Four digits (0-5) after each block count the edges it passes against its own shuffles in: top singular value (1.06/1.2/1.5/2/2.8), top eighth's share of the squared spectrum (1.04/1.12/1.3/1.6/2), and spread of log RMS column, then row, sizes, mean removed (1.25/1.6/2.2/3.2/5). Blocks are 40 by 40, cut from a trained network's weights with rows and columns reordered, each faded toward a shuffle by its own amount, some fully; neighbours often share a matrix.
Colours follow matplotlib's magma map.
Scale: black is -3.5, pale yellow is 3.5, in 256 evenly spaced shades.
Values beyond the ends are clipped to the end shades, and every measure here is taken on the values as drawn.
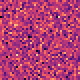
2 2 0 0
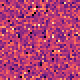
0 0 0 0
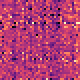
3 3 0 2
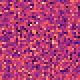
0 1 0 0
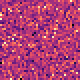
0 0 0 0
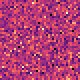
0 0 0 0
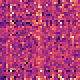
3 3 1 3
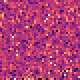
1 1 0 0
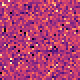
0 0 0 0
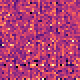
2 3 0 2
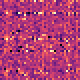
3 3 0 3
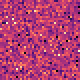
0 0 0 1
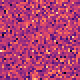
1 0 0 0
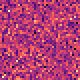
2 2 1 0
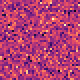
1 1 0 0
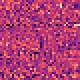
3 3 0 2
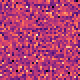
1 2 0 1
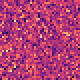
1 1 0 0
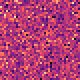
1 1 0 0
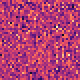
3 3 1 0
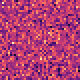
2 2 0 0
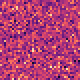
1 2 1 0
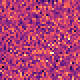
1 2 0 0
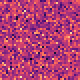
0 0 0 0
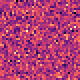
2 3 1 0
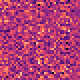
3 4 2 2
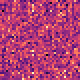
2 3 0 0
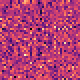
3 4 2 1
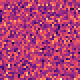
0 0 0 1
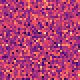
1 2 0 0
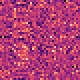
3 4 1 2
